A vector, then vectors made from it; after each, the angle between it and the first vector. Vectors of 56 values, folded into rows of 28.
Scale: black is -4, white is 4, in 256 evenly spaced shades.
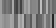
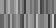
partly opposed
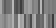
nearly parallel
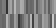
partly opposed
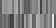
nearly opposite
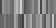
nearly opposite
